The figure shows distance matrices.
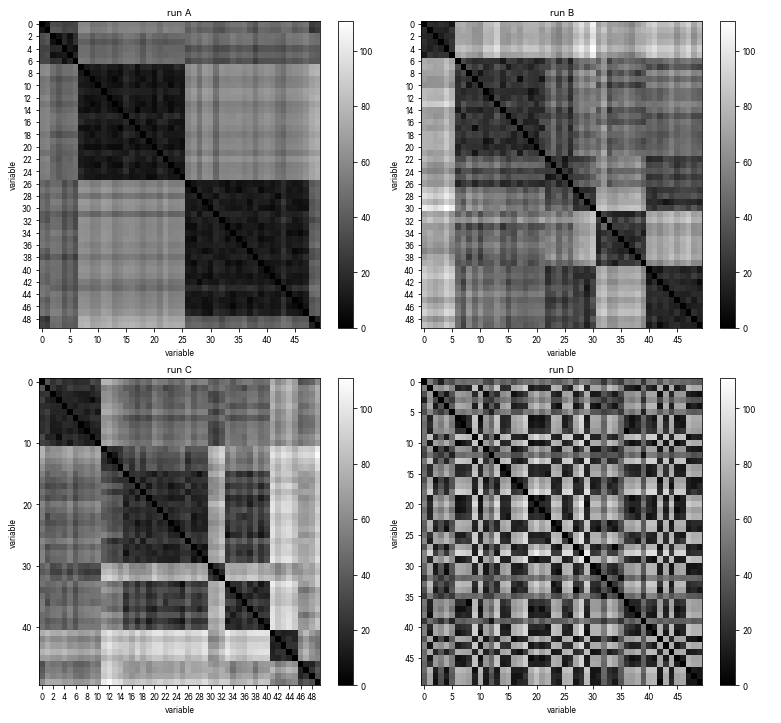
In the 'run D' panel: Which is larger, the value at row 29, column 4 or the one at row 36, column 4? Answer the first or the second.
the first
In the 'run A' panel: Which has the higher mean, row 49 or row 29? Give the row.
49
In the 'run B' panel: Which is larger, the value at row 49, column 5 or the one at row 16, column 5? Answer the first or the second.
the first
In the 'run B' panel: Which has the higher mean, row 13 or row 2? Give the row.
2
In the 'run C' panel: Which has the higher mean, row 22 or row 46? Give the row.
46
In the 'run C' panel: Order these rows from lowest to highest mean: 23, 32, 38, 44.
23, 38, 32, 44
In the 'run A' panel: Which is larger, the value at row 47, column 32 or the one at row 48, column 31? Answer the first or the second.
the second
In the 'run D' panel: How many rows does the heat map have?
50
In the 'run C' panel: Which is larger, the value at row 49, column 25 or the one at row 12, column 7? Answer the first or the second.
the first
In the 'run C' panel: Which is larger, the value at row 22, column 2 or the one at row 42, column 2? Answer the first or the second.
the second
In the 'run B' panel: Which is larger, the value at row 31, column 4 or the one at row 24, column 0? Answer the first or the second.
the first
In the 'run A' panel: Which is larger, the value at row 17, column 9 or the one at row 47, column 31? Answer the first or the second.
the second
